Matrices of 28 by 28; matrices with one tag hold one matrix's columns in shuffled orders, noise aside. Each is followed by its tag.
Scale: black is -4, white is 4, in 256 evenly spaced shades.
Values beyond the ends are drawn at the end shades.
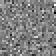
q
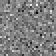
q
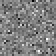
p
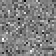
p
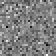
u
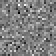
q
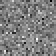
p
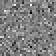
q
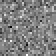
u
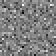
q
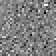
q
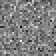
u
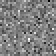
p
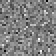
p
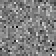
u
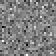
u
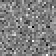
u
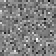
p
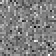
u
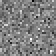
p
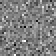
u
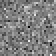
u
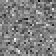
p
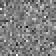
u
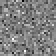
p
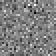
q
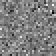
q
